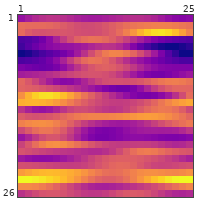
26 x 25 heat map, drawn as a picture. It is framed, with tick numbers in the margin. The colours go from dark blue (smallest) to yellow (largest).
The values follow a bell shape. On average the colour sits 50% of the way up the scale. The grain runs across in streaks.
